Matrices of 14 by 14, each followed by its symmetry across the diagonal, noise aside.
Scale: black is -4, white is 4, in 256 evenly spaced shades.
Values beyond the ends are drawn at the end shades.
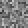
antisymmetric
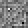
symmetric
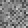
symmetric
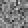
neither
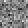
neither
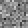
symmetric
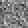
antisymmetric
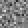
antisymmetric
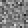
antisymmetric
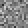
neither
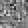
antisymmetric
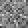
symmetric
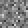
neither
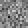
neither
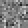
antisymmetric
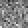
neither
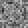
symmetric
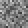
symmetric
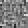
antisymmetric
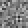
antisymmetric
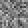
antisymmetric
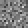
symmetric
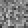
neither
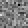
neither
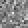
neither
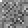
symmetric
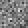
symmetric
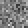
neither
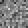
symmetric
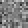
antisymmetric
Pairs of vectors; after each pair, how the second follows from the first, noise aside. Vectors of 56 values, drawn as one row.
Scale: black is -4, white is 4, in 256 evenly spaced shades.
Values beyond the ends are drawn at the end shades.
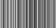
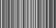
wrapped around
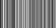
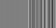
partly zeroed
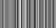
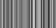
wrapped around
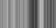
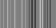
partly zeroed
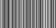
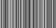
wrapped around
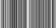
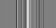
partly zeroed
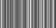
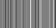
partly zeroed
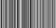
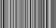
wrapped around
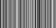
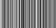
wrapped around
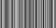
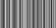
wrapped around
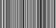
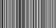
wrapped around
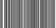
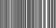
wrapped around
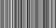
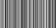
wrapped around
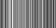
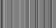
partly zeroed
